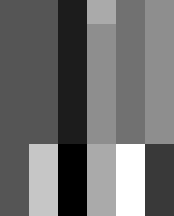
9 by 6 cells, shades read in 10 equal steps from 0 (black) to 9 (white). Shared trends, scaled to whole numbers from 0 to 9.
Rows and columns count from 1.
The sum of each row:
22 21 21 21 21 21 27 27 27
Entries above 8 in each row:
0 0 0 0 0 0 1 1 1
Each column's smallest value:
3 3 0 5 4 2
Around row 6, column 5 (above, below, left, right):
4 9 5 5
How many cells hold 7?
3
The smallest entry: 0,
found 3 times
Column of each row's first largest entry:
4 4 4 4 4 4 5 5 5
